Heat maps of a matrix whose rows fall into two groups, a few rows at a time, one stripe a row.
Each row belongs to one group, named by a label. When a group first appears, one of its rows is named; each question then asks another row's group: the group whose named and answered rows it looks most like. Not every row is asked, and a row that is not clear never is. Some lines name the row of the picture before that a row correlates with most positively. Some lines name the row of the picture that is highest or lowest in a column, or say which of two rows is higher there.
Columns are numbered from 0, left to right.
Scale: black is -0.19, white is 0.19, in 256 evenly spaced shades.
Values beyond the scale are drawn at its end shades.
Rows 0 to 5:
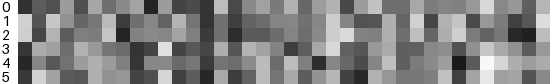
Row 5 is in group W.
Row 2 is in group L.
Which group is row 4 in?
W
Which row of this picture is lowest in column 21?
4
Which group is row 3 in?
W
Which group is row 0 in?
W
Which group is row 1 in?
L
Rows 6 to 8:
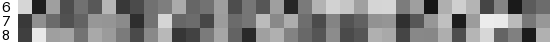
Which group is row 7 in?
W
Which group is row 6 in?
L
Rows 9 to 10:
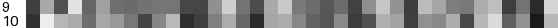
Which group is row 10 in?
W
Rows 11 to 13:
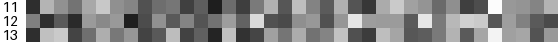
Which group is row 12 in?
L
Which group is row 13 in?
W
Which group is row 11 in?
W
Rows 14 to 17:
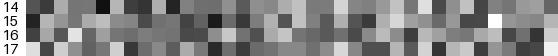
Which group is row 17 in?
L
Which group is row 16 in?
W
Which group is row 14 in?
L
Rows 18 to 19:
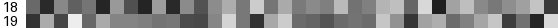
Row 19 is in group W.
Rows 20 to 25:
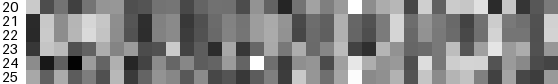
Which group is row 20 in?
L
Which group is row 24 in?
L
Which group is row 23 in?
W
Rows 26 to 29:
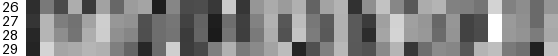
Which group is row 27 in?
W
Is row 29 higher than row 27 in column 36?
No
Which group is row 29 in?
W
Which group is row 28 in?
W
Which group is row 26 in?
W
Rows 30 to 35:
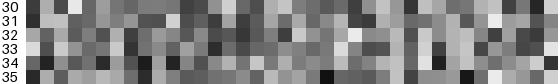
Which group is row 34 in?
L
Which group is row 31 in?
W
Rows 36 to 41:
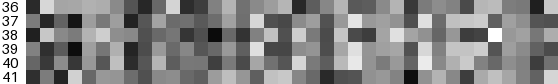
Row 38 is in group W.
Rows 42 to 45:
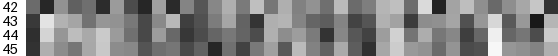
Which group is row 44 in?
W
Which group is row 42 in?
L
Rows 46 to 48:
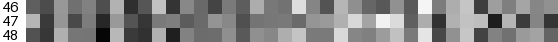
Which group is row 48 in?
L
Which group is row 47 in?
L
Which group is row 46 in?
L
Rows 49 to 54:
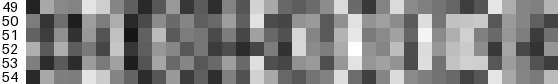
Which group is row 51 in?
L
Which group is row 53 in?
L
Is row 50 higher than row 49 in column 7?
No
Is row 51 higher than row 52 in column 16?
Yes
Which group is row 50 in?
L
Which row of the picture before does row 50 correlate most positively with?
47
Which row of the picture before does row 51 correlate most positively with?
46
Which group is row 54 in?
W
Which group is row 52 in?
L
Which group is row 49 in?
W
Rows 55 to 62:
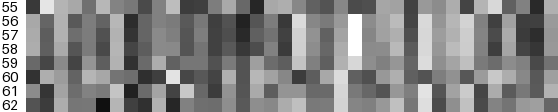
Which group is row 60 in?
W
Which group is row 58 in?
L
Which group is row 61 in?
L
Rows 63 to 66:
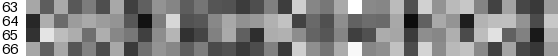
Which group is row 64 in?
W
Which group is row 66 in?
L
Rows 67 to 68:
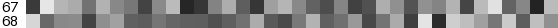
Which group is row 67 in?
W
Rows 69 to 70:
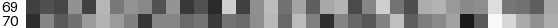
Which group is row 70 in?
W
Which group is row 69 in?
W
